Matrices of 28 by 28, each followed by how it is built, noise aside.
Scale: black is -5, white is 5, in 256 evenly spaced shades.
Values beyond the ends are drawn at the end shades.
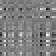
low rank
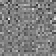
low rank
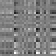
low rank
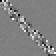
banded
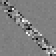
banded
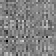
low rank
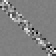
banded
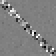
banded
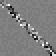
banded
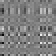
low rank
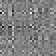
low rank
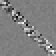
banded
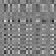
low rank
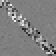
banded
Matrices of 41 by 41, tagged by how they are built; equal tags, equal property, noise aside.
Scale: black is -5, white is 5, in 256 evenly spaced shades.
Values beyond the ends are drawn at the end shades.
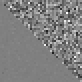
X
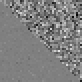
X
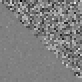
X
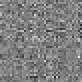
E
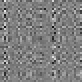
E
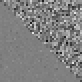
X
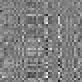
E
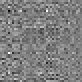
E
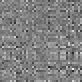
E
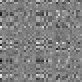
E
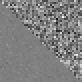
X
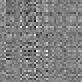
E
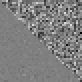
X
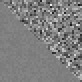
X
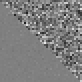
X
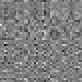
E
